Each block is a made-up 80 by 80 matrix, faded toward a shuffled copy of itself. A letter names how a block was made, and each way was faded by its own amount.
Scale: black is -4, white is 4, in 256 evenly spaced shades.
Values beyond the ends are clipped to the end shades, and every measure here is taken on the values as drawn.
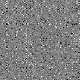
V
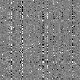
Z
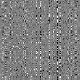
Z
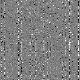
Z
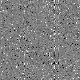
V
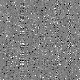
V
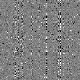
Z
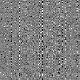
Z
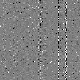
Z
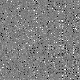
V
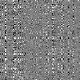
Z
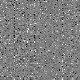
V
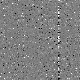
V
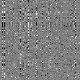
Z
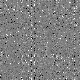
V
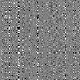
Z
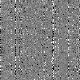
Z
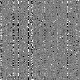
Z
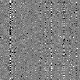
Z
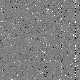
V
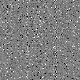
V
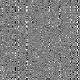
Z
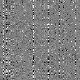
Z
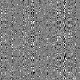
Z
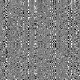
Z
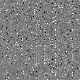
V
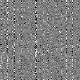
Z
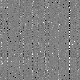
Z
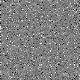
V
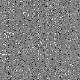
V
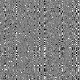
Z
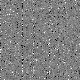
V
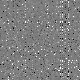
V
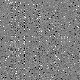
V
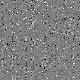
V
